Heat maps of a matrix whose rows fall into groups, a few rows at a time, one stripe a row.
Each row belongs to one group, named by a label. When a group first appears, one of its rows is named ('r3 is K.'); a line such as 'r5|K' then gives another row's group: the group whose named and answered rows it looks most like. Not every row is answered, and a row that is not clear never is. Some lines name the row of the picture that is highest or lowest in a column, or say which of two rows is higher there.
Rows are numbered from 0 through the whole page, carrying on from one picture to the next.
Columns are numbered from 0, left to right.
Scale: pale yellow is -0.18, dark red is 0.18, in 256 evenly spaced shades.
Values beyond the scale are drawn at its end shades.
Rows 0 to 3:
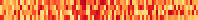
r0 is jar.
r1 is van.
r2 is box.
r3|jar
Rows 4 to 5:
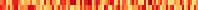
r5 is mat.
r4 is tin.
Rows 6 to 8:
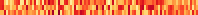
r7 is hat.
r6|jar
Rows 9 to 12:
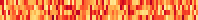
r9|hat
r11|box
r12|van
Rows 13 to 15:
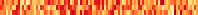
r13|jar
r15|tin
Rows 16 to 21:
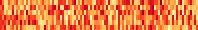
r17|jar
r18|hat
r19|mat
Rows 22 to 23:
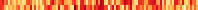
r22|hat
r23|jar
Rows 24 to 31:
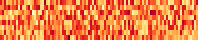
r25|mat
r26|hat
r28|box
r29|box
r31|jar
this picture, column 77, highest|26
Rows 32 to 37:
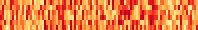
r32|tin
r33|van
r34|hat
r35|hat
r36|tin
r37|tin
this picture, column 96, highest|32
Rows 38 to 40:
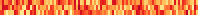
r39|mat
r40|jar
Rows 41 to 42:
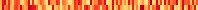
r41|box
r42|mat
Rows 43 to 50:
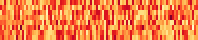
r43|tin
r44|hat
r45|box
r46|box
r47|tin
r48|mat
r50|van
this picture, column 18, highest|43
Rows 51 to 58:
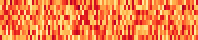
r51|tin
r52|box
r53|mat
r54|jar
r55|mat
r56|box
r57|box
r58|hat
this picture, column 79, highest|55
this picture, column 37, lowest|54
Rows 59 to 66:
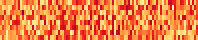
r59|box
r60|hat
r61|tin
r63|tin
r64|tin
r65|jar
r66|van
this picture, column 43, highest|63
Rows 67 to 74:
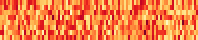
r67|mat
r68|mat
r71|van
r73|jar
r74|van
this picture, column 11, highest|71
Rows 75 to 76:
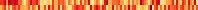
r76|box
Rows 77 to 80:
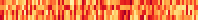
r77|hat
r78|jar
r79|hat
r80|hat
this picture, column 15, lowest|80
